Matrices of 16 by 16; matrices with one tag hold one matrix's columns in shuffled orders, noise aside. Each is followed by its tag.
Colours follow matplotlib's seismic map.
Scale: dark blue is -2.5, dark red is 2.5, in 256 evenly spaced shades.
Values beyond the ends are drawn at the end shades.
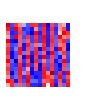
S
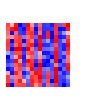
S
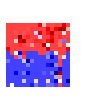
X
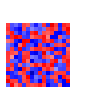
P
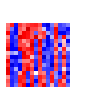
S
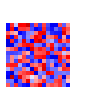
P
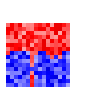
X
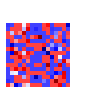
P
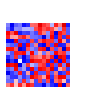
P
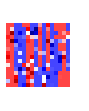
S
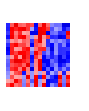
S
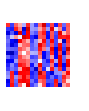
S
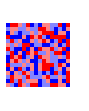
P
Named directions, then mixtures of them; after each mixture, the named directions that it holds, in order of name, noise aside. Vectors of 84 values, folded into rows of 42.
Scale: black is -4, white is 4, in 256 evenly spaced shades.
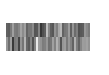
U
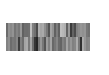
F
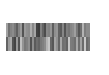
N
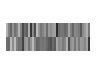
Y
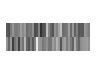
U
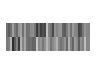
N, U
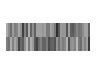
F, Y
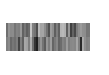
F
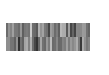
F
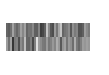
U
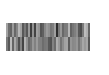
U, Y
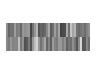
F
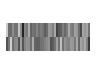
N, Y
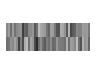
F, Y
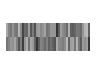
F, Y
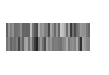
F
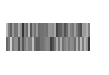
N, Y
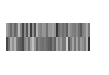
Y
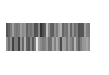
U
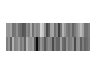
F, U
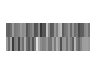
U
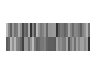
Y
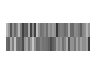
Y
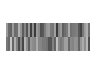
U, Y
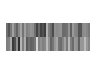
N, U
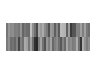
F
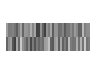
N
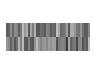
F, Y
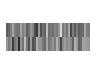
F, U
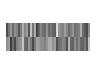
Y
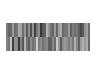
U, Y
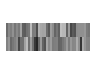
F
